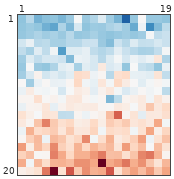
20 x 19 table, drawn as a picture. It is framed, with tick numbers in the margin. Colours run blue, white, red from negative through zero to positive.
There are no regular stripes. Fine speckle covers the field. There is an overall slope up to the bottom. No row or column stands out.
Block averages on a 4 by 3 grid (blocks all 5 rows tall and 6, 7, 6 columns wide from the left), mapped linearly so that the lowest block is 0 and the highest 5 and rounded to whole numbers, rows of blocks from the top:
000
122
333
455
